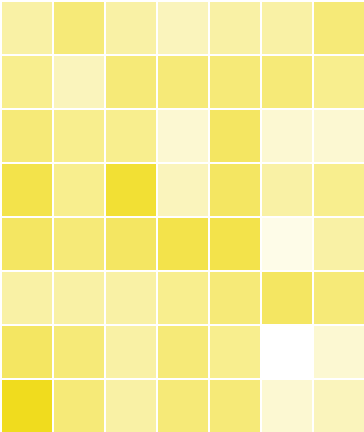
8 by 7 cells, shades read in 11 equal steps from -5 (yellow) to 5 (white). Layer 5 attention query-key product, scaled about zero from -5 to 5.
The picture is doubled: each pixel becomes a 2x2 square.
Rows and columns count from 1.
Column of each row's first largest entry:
4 2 4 4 6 1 6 6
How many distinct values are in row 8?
5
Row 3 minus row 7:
1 1 -1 4 -2 -2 0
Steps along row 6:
same same down down down up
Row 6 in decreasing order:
1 1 1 0 -1 -1 -2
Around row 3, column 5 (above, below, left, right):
-1 -2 3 3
